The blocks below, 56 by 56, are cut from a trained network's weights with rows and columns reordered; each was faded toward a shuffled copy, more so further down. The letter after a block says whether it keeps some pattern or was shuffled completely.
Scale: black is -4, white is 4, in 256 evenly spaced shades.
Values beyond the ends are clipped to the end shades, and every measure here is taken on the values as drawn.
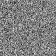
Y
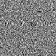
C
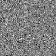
C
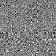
C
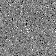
Y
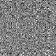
C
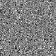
C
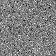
Y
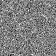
Y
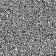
Y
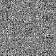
C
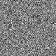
C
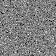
Y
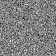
Y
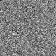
C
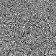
C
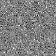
C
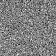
Y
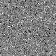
Y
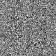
C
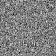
C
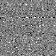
C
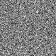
Y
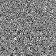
C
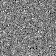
Y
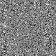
C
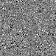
C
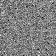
Y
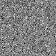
C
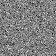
Y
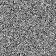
Y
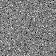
Y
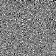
C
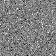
Y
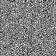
C
